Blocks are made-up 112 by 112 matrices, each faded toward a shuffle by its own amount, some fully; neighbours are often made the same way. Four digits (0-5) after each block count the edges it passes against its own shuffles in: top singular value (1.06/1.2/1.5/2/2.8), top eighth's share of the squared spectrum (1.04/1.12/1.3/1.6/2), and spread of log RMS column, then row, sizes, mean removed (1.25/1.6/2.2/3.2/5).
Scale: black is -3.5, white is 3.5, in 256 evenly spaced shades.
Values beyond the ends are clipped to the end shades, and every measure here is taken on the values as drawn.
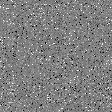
3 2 0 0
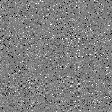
4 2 1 2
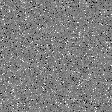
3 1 0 0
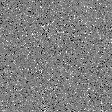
3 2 0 0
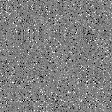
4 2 1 1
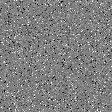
2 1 0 0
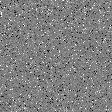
0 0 0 0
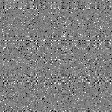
5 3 2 2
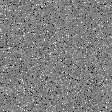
2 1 0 0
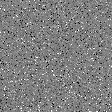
2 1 0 0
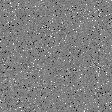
2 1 0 0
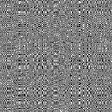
5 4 4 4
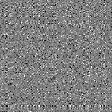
5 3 2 2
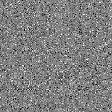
4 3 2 1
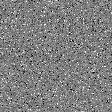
3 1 0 0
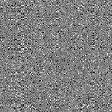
5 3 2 2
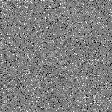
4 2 0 0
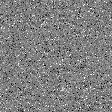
3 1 0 0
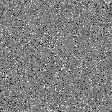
2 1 0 0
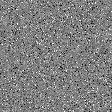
3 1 0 0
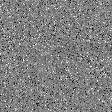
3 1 0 0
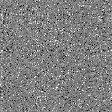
4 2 1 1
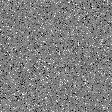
0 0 0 0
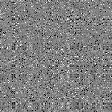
4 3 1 2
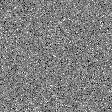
0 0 0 0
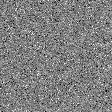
0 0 0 0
